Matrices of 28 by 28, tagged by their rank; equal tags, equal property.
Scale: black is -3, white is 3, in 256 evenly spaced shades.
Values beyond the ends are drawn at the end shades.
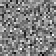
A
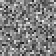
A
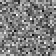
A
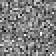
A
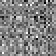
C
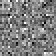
C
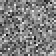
A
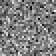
A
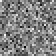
A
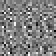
C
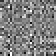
C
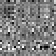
C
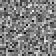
A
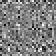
C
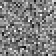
A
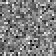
A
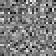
C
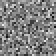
A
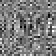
C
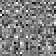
C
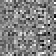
C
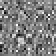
C
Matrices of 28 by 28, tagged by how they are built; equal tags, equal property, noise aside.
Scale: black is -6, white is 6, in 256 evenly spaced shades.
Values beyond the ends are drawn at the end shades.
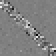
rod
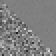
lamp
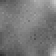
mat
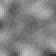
mat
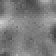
mat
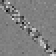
rod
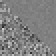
lamp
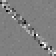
rod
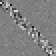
rod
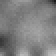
mat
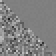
lamp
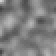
mat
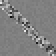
rod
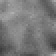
mat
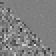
lamp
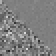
lamp
